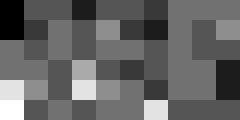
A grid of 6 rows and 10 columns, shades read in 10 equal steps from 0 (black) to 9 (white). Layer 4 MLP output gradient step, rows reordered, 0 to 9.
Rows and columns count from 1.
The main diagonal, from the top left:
0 2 4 6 5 4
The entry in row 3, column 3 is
4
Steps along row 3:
down up down up same down up down same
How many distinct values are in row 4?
5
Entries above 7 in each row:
0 0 0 0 2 2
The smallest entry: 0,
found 2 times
